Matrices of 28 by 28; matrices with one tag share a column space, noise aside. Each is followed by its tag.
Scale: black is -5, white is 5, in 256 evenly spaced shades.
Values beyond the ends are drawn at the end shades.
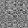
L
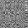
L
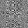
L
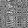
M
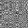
L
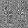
L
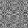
L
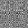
L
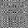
M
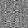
M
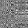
L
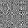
L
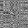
L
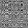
L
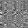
L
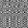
M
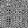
M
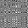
M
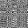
M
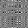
M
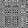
M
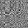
L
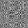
L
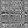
L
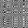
M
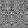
L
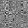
L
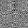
L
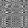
M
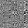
L
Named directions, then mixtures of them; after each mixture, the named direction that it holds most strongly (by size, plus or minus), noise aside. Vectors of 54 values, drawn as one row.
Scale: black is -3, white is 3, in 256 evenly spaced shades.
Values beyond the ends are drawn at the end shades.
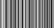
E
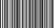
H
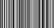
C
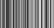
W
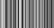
E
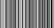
E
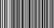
H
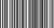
H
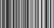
W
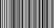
C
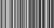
W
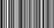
C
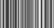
W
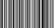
C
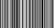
H
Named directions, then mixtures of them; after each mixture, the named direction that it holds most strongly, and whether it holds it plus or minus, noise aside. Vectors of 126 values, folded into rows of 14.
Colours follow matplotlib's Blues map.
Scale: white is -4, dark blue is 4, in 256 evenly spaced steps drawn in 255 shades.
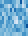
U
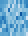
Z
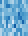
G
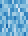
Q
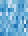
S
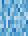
Q, minus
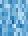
G, minus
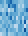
S, minus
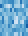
U, plus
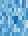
U, minus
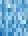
G, minus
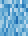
U, minus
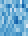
U, minus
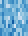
G, minus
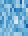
U, plus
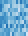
Z, plus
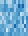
S, plus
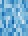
G, minus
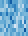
S, minus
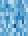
G, plus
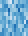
Q, minus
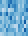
S, minus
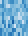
G, minus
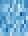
Z, plus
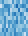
Q, minus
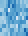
Z, minus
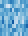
G, minus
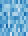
Q, plus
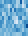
U, plus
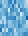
Q, plus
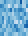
U, plus
